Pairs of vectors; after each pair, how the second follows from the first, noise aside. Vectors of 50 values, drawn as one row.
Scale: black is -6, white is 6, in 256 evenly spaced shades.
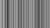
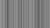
shrunk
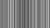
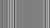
partly zeroed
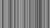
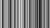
scaled up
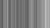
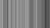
negated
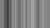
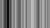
scaled up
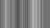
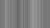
shrunk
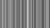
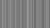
shrunk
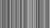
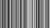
scaled up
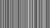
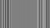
partly zeroed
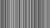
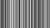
scaled up
